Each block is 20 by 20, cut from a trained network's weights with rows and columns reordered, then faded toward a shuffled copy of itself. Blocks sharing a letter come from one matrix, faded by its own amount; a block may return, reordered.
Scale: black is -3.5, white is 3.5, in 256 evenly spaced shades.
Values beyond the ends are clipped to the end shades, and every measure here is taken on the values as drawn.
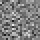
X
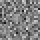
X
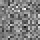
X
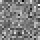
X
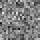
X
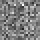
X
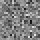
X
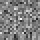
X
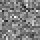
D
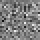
X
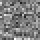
X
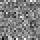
D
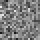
D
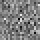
X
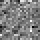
D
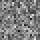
D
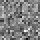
X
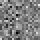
X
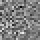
X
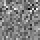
D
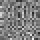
X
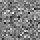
D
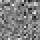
X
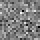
D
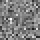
D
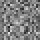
X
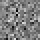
X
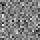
X
